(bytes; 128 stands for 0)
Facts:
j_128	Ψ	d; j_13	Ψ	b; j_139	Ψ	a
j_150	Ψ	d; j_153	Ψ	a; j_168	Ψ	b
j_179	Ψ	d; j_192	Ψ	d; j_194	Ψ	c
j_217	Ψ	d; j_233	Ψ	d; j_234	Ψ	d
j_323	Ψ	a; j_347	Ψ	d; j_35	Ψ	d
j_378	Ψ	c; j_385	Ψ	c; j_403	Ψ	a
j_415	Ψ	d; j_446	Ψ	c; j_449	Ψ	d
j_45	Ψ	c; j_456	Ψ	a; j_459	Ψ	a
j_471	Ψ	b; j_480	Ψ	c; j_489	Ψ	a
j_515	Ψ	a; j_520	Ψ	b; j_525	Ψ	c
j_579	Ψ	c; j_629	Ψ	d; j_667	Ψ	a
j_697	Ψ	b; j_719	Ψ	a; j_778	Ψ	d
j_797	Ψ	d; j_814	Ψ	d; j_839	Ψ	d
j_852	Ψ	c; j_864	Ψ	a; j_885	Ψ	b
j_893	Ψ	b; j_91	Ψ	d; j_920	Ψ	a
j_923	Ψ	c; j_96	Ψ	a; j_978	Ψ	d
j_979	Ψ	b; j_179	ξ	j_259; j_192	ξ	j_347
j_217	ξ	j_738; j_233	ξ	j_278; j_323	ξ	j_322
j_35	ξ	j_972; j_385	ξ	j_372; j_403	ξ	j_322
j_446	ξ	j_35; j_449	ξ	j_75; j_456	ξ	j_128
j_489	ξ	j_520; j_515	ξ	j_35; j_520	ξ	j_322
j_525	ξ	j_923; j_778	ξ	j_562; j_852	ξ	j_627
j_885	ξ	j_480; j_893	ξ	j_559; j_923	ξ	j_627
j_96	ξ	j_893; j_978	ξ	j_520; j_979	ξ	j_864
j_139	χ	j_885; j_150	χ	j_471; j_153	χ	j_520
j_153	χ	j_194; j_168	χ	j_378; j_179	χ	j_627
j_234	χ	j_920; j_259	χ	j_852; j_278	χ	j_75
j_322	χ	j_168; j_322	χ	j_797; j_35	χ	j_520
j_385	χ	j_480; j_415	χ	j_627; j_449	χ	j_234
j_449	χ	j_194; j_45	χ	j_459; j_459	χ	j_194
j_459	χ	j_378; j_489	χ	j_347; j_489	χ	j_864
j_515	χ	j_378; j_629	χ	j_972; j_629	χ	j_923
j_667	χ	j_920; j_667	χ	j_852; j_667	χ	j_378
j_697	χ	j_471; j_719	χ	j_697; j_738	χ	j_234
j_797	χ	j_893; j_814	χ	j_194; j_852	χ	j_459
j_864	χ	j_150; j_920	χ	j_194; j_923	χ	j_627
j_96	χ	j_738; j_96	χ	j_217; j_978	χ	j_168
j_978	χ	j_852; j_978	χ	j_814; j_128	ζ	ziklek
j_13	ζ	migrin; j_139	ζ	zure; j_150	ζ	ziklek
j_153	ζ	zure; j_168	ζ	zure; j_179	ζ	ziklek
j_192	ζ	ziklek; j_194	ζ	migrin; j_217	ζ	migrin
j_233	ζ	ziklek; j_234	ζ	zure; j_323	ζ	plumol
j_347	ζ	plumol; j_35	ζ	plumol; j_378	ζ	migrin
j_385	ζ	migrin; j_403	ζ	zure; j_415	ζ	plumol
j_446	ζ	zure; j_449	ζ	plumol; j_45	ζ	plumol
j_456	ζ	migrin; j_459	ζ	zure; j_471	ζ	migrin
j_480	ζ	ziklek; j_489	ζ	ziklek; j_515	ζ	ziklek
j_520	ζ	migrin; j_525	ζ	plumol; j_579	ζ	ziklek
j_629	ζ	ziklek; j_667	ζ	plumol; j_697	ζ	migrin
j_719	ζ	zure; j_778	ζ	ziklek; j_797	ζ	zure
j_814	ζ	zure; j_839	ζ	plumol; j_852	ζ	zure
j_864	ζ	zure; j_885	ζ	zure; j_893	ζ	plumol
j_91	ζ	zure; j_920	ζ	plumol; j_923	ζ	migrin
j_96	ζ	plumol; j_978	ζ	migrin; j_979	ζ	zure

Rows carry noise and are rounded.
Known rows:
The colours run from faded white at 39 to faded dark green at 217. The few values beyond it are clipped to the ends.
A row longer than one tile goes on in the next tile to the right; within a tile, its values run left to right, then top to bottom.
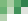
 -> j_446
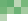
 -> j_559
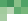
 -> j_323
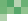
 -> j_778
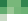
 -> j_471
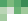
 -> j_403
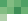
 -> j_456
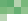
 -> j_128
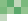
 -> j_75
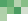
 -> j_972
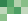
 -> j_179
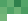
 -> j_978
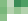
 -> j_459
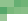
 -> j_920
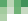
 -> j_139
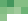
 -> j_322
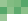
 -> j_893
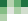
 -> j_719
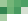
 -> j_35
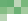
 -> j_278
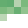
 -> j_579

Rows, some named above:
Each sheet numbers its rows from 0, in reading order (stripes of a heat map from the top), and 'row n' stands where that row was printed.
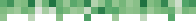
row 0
j_322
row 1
j_864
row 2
j_667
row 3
j_923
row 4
j_738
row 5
j_697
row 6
j_852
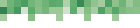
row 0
j_35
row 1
j_96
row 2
j_979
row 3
j_525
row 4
j_738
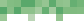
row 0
j_893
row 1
j_839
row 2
j_920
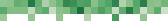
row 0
j_920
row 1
j_629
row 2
j_520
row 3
j_13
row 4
j_923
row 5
j_415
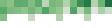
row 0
j_449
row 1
j_480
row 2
j_885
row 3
j_864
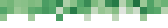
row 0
j_259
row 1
j_217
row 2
j_923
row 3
j_347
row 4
j_864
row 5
j_515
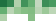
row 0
j_489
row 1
j_153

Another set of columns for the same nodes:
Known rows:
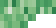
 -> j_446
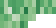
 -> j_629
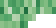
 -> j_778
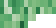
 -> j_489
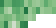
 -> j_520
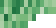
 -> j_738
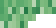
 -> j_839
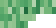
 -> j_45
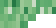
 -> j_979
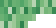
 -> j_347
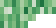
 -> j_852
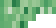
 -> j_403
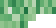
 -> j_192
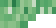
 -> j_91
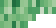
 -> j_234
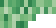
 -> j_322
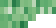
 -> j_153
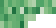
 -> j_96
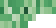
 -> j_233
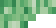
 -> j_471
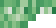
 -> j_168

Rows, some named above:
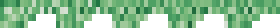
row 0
j_797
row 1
j_852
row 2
j_525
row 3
j_323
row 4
j_972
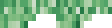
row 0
j_697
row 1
j_893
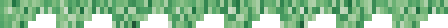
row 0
j_403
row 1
j_179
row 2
j_920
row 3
j_35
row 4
j_150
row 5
j_893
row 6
j_150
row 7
j_415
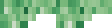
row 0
j_978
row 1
j_520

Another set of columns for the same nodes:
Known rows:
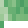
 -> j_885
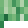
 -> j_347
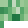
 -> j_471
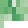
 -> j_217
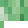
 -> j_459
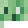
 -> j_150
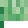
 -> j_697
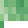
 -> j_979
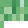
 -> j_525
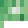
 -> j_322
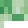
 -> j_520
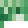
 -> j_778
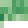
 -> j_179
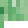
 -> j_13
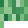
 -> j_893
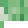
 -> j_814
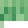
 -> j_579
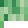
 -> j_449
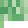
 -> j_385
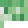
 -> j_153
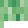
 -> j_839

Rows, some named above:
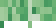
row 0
j_797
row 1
j_446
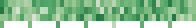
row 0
j_978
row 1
j_403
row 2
j_852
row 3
j_471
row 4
j_627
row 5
j_893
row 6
j_449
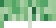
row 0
j_449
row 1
j_35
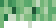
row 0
j_96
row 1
j_515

